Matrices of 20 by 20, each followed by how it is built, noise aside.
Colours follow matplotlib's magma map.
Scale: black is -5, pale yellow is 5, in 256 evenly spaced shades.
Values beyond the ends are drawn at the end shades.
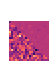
lower triangular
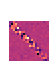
banded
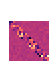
banded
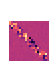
banded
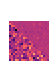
lower triangular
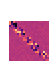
banded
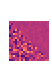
lower triangular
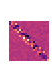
banded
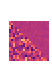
lower triangular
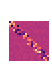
banded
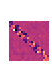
banded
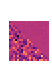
lower triangular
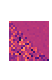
lower triangular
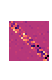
banded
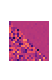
lower triangular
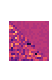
lower triangular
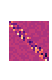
banded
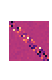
banded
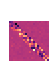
banded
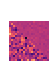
lower triangular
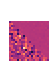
lower triangular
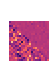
lower triangular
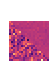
lower triangular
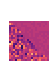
lower triangular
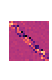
banded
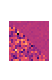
lower triangular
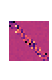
banded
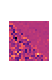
lower triangular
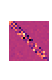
banded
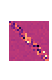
banded
